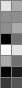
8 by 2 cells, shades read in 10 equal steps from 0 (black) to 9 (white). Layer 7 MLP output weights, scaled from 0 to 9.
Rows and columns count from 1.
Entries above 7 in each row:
1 0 0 0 2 0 0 0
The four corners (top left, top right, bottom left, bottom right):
8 6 2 3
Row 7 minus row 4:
0 -3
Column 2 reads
6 5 6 4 8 4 1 3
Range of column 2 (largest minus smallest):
7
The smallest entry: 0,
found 2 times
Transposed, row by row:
8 5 5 0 9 6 0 2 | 6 5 6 4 8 4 1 3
